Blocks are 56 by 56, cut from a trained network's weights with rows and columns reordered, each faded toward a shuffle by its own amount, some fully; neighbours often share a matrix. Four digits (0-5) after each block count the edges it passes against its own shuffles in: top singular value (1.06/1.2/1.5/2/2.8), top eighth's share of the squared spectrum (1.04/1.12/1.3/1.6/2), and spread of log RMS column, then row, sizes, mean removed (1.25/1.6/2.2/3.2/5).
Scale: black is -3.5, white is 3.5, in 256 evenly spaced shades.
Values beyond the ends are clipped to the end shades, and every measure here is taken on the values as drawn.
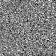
0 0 0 0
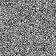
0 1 0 0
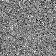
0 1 0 0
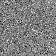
0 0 0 0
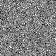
0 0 0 0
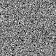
1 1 0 0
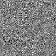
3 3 2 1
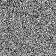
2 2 0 0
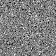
0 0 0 0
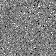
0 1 0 0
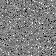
0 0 0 0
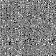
2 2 0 2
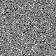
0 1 0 0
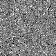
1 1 0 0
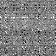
3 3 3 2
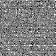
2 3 2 1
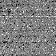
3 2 1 1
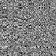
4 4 2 2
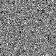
1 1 0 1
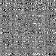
2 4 0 3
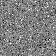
1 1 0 0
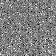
1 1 0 0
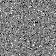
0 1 0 0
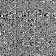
2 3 0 2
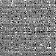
3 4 3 2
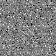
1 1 0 0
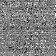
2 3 2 1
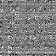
3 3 3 2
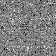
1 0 0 0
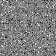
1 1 0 0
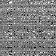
3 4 3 2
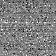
2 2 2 1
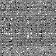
3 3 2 1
